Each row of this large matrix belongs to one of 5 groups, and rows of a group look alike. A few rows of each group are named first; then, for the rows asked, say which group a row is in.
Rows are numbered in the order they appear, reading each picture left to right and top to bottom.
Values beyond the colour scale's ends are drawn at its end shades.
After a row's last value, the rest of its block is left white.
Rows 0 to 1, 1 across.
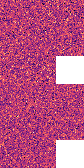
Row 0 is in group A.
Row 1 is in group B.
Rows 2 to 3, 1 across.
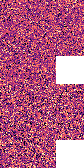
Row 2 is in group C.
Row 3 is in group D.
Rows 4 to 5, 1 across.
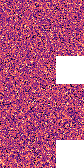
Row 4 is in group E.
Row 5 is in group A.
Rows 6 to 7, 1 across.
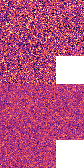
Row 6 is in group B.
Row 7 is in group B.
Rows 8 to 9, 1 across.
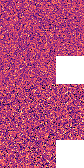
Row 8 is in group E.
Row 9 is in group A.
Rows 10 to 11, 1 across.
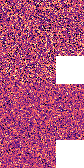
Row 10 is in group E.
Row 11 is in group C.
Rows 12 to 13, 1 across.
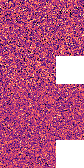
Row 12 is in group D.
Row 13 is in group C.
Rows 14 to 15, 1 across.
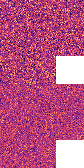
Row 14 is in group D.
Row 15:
E
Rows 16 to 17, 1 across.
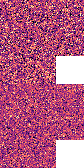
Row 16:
D
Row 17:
B
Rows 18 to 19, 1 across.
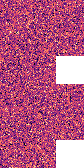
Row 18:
B
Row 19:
D
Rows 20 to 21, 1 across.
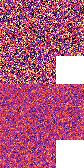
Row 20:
A
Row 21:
A
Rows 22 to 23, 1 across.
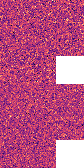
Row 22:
A
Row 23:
B
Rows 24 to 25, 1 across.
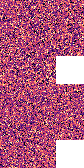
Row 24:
A
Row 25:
D
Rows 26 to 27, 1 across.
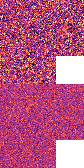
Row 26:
A
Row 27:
B
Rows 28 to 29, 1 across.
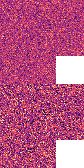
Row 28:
E
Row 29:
E
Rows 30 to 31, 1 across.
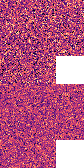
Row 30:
B
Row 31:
D
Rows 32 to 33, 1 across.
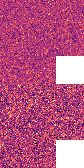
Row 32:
A
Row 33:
B
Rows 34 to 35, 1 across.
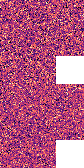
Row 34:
D
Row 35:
C
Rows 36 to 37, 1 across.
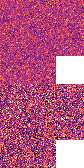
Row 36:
A
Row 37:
B
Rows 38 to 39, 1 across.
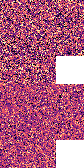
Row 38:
C
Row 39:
D
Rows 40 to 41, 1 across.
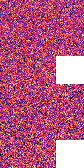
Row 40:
D
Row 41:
D
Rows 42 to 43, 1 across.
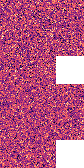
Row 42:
E
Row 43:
A
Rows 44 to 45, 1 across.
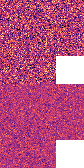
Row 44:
E
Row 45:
C
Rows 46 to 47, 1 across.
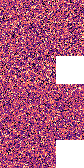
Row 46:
A
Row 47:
C
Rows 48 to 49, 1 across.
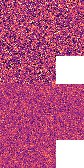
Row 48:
C
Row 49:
E
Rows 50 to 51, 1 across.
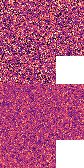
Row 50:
C
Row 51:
A
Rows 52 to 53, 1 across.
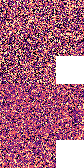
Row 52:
B
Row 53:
A
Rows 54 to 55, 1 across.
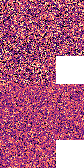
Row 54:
C
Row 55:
D
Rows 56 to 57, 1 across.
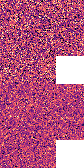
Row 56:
E
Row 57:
B
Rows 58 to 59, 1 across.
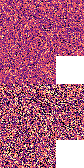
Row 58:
E
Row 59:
E
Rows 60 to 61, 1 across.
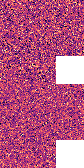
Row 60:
C
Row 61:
A
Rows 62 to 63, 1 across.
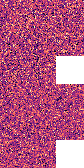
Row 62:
B
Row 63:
C
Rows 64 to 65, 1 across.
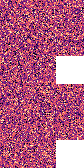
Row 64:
B
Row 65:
E
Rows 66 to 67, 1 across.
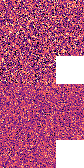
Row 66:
B
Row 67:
E
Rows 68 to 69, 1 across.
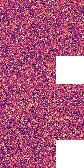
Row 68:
A
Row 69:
B
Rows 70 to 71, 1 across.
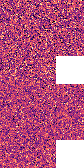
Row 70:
E
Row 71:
A
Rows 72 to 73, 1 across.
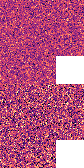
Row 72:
A
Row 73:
A
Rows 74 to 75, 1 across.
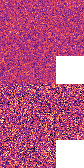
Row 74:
B
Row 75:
E
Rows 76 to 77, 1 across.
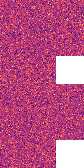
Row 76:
A
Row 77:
D
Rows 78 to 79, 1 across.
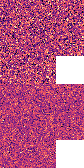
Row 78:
A
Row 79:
E
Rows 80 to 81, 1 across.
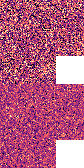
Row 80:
E
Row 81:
B
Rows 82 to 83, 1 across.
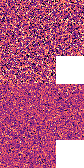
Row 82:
A
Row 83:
C
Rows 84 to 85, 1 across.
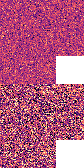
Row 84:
E
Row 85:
E
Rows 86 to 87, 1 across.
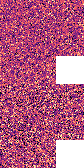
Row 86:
A
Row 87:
D
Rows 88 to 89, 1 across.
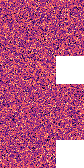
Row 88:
D
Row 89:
A
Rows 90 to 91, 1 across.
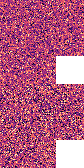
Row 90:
A
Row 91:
E
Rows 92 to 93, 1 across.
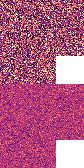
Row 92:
E
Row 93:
C
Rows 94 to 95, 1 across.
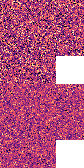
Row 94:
C
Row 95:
C
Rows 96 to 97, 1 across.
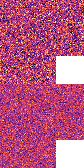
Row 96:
A
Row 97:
E
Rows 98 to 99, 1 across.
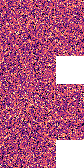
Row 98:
B
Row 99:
B
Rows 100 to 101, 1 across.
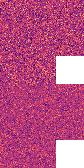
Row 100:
D
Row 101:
C
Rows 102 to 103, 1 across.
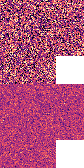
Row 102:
E
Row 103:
E
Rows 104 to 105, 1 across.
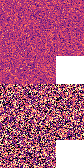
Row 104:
E
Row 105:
C
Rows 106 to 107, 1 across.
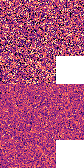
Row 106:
D
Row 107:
D
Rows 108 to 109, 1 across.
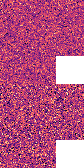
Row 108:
C
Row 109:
C
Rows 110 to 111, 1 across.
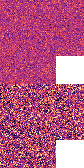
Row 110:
E
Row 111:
C
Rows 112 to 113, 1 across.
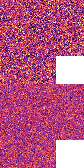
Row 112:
A
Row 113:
D
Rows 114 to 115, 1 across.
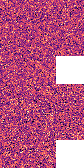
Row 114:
D
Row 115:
E
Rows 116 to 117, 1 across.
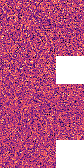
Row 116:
E
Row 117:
E
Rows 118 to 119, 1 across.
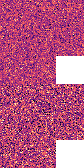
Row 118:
E
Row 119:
E
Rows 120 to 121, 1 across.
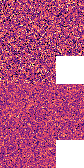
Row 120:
C
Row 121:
B
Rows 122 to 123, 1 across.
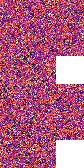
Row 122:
A
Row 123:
C
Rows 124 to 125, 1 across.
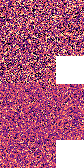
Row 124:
B
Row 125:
A
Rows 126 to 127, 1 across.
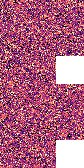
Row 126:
C
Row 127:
C
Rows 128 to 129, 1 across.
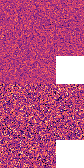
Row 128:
E
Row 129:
C
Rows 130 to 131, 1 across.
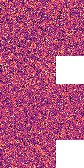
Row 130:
D
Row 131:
D
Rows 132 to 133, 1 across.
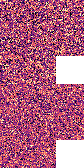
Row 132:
D
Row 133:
E
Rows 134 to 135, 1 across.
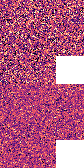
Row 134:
B
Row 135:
C
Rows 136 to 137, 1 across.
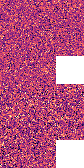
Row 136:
E
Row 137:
B
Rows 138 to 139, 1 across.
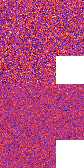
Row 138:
B
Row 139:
C
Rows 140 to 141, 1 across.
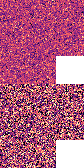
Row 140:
A
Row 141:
D
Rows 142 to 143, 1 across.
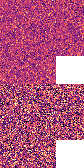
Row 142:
A
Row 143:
E
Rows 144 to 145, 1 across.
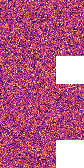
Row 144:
D
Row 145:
C
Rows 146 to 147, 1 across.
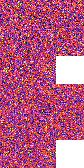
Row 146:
E
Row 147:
E
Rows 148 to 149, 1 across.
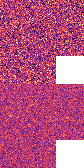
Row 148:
A
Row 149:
B
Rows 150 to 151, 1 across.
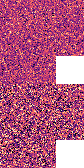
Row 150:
B
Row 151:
C
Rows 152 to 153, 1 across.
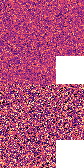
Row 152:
C
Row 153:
A
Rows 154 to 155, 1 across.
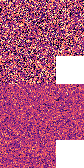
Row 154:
D
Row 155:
C
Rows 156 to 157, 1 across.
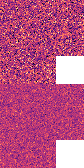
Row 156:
A
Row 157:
A
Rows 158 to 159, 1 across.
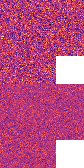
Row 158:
E
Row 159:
C
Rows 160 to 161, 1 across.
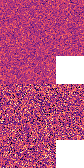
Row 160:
A
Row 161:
E
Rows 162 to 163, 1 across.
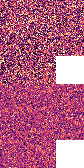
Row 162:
B
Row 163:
D
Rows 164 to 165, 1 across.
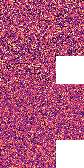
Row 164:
C
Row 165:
D
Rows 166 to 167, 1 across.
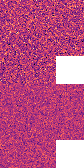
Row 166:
B
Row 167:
D
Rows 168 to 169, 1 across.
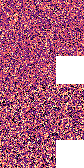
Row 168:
E
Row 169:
A
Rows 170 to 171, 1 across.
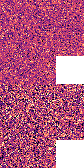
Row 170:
E
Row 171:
B
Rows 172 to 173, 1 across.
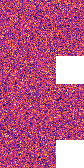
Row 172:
E
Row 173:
C
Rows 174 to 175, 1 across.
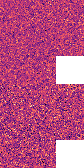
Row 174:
A
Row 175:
C
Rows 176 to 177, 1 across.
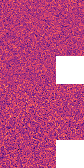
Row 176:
C
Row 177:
B
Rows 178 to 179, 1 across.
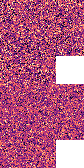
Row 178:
C
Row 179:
D
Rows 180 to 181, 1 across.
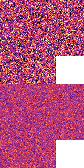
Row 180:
D
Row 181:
D
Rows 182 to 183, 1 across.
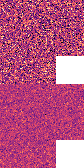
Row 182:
E
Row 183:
A
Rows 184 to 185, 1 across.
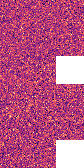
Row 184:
A
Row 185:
B
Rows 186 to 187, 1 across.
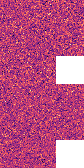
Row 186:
A
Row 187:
C
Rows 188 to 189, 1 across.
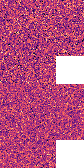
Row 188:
B
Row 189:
A
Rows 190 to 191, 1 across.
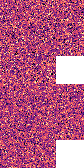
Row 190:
A
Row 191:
D
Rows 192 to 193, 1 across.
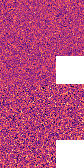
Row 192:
C
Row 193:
A
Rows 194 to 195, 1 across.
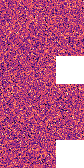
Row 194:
B
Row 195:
C
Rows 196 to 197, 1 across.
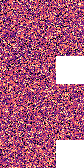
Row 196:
C
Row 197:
D
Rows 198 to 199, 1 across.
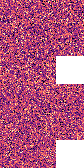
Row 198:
A
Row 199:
E
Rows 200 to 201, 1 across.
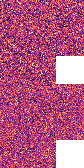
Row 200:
C
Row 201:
E
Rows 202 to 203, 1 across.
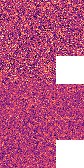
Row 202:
E
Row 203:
B
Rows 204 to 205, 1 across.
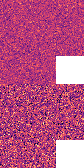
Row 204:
C
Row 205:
D
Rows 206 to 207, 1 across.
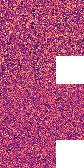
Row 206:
B
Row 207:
C
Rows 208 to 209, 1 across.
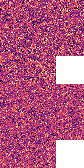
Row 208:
D
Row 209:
A
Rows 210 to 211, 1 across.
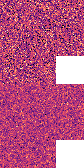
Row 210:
E
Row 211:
A
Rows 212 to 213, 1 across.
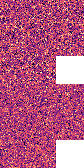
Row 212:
A
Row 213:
D
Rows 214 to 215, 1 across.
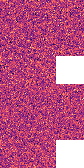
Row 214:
D
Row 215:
D
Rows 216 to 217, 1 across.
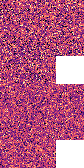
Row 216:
C
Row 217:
D
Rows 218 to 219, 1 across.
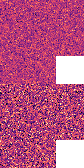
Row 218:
D
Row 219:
D
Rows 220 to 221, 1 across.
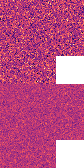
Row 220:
A
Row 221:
A
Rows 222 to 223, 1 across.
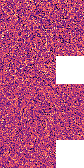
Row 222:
E
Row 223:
E
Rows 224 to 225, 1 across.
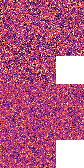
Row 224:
C
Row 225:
A
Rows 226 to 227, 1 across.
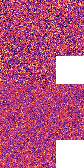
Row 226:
C
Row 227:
A
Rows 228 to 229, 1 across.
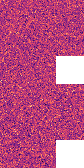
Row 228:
B
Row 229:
C
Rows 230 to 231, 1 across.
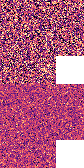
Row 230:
E
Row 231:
A
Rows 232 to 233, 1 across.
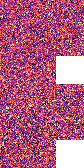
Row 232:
A
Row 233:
B
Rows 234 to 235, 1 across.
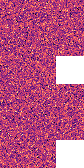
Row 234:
D
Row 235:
A
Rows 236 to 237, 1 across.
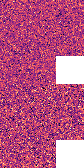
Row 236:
C
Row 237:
A
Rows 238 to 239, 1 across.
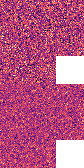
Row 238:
E
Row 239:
A
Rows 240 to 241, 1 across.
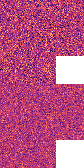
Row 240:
E
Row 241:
E
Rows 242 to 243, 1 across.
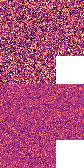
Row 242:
D
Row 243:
C
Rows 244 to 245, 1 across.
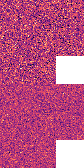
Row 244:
E
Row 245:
E
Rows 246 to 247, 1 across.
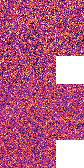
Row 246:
B
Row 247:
B
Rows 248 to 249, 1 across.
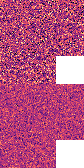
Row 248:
A
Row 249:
D
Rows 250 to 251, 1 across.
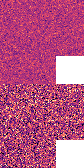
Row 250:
C
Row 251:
B
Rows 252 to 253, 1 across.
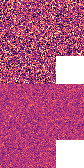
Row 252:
C
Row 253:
B
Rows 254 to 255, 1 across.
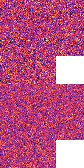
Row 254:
D
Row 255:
D
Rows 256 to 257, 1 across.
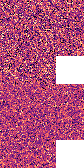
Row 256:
E
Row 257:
A
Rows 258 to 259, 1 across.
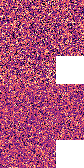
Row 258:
A
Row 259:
D
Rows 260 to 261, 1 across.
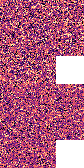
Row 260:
A
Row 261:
C
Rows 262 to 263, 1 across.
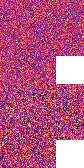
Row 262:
A
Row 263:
B
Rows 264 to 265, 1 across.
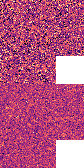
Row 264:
C
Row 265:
B
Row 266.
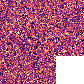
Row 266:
B
